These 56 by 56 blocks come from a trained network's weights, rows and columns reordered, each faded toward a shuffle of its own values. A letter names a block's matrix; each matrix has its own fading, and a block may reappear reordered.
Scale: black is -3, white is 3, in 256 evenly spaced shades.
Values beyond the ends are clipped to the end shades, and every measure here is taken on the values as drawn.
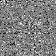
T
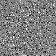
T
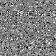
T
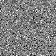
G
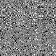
T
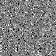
T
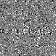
T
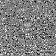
T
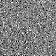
G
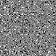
T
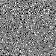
T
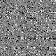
T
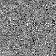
G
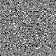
T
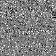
T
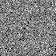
G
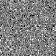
G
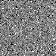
G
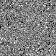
G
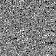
G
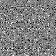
T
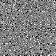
T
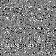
T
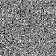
G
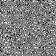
T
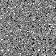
G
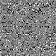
T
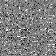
T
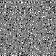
T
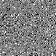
T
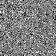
G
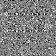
T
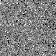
G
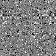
T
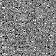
G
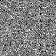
G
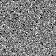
G
